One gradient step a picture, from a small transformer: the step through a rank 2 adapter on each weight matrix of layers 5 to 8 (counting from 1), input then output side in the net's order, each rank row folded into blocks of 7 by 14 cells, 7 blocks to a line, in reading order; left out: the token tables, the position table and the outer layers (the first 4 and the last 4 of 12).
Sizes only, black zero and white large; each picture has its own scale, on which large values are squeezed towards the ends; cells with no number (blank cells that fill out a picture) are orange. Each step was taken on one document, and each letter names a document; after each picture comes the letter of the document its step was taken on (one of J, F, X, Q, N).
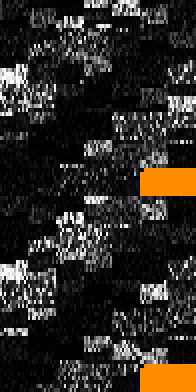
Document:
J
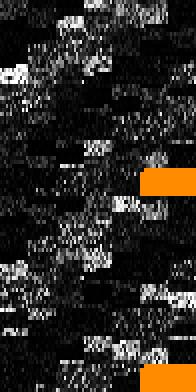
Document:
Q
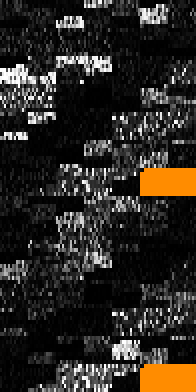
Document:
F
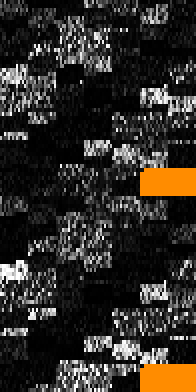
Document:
J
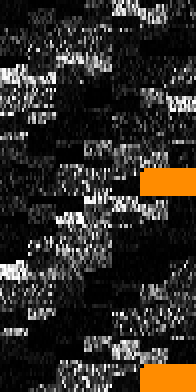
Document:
F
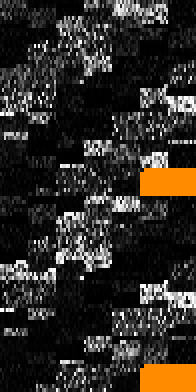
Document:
Q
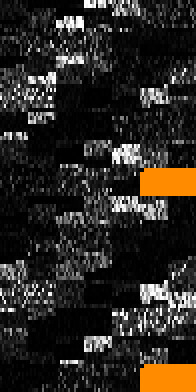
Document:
F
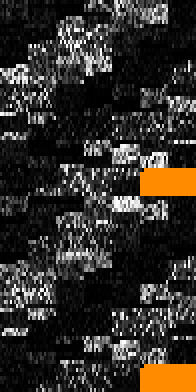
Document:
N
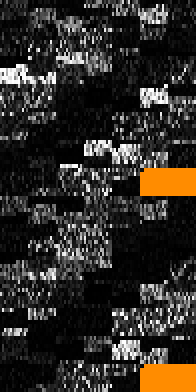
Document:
F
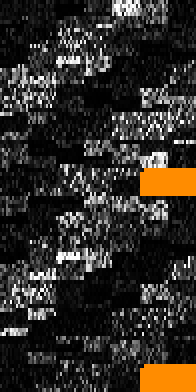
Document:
N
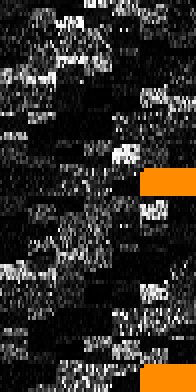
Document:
F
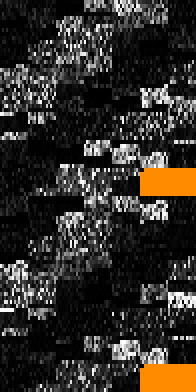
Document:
N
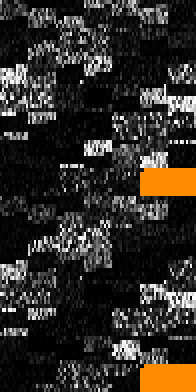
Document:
J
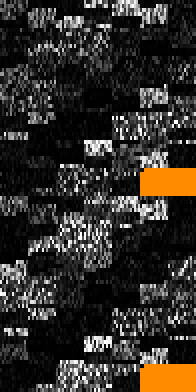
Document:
J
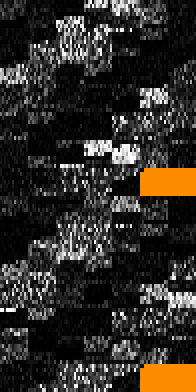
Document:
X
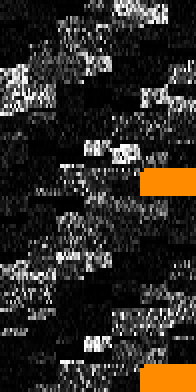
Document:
N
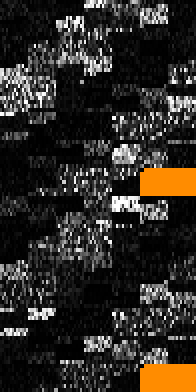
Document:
X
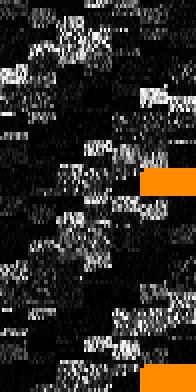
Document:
J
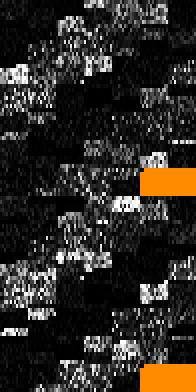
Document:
N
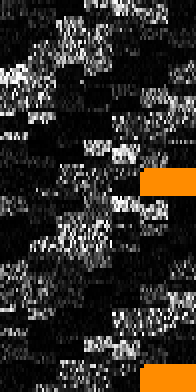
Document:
X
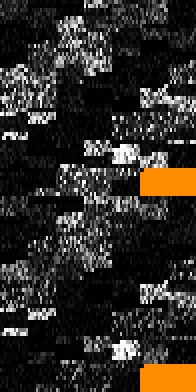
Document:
Q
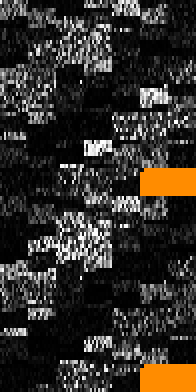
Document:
J
